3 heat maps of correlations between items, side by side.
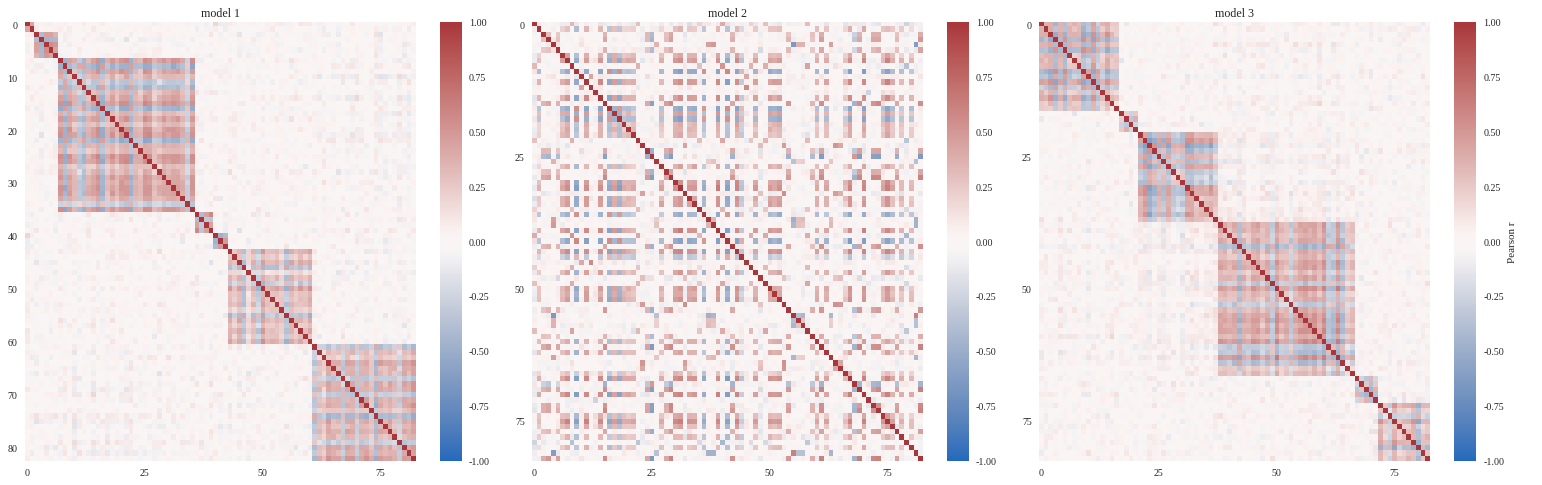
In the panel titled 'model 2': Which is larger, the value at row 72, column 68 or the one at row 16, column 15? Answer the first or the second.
the second
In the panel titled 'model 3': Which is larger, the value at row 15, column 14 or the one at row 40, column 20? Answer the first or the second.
the first
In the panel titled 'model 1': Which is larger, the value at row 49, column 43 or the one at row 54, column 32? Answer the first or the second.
the second
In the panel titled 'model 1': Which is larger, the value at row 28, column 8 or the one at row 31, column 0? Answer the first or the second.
the second
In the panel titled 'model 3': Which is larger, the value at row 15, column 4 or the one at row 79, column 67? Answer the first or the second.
the first
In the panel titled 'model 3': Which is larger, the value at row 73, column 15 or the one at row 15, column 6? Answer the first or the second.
the second
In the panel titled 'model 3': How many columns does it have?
83
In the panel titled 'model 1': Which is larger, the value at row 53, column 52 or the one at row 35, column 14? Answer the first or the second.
the second
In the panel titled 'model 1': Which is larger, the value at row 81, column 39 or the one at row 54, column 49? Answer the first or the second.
the first
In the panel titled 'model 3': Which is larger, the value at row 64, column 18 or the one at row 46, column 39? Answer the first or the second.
the second
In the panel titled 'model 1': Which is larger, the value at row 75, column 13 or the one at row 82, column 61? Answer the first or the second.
the first
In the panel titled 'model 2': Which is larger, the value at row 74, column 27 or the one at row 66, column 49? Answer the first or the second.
the first
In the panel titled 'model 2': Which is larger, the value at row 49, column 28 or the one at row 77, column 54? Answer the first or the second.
the second
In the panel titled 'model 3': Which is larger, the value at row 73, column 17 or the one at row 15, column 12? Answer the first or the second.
the first
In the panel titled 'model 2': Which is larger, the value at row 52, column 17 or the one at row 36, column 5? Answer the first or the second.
the first
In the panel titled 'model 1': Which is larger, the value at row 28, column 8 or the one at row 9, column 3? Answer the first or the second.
the second
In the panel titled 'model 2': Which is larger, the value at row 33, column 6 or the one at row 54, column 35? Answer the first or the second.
the first
